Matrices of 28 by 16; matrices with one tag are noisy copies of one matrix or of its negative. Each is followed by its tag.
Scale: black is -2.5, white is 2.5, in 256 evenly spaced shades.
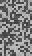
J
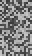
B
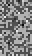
B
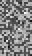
B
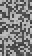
J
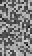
J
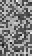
B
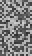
B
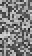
J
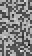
J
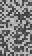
B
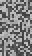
J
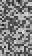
B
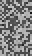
B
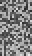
J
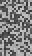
J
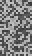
B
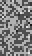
B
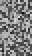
J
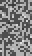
J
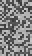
B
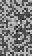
B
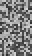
J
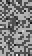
B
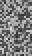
B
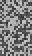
B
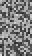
J
